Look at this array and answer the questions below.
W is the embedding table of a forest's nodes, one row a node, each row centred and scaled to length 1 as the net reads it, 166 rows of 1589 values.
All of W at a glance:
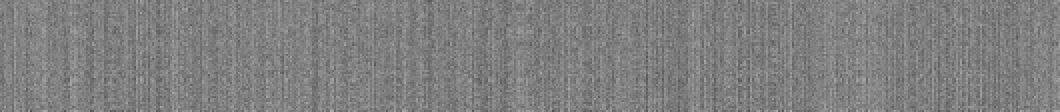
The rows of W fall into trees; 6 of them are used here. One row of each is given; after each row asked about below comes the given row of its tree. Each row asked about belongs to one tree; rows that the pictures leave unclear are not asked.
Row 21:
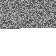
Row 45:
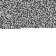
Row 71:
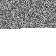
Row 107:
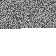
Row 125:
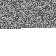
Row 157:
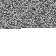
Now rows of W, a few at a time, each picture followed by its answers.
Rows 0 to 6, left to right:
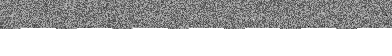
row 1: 71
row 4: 45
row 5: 107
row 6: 21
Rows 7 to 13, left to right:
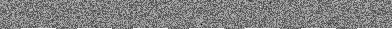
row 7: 71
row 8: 157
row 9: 107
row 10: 157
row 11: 45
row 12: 21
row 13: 157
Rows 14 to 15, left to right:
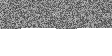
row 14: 21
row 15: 21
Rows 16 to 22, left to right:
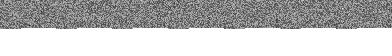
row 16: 157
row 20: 71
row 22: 71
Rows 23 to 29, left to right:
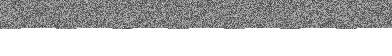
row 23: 125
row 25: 21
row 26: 107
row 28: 21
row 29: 125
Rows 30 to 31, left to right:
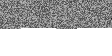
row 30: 45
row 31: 125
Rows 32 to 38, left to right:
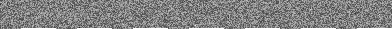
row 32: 107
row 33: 21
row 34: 71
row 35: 125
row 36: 157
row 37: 71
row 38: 71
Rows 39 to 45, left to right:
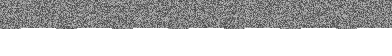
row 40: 21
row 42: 45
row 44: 125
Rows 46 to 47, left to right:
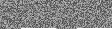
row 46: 45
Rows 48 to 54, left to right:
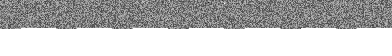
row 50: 45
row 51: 125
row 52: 45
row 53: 21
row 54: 45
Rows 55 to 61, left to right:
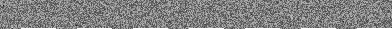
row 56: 125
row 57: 107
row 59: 157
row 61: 21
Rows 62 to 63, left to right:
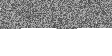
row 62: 71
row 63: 21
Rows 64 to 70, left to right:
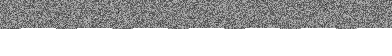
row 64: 21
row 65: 157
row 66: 21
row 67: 157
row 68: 21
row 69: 107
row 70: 45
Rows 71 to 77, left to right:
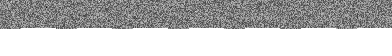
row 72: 107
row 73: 157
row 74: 45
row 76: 107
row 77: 45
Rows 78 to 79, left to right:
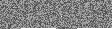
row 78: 45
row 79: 157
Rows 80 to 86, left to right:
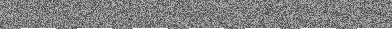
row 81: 107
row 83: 125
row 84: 157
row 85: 45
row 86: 157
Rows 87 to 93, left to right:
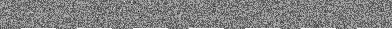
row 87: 107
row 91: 107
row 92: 45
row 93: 45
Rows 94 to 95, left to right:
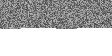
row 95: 21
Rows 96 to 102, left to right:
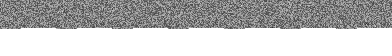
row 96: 125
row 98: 125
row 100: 157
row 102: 45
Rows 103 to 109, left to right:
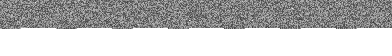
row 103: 45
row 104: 21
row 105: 125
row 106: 71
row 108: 107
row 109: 107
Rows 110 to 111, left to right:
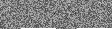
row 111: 71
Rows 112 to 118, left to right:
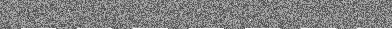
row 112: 71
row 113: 125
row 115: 71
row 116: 107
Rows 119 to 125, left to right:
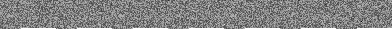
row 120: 45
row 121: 45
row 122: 45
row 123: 45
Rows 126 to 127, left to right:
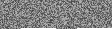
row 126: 157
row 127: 125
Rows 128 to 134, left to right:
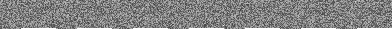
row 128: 71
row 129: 45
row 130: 21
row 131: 45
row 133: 157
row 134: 157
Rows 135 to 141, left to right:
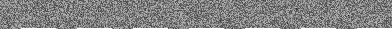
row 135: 45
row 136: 45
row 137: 125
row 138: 71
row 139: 21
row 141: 21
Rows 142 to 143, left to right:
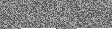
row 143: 125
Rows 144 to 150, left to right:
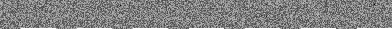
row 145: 45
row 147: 125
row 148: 125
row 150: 125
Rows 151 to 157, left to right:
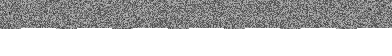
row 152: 157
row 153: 21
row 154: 45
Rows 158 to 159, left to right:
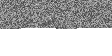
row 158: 21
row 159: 71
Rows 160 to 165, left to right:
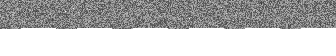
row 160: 71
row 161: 157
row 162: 21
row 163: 125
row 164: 45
